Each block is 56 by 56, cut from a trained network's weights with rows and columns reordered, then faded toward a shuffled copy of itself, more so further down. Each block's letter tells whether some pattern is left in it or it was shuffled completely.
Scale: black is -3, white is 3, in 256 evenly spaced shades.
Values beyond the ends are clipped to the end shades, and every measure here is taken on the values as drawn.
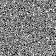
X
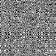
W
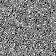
X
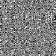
W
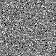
X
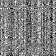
W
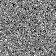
X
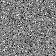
X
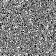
X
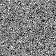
X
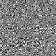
W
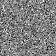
X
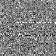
W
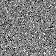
X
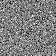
X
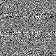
W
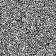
X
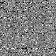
W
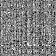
W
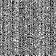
W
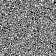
X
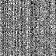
W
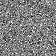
X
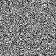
W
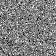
X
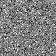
X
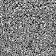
W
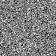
X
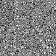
W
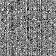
W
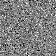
X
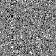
W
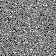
X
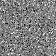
X
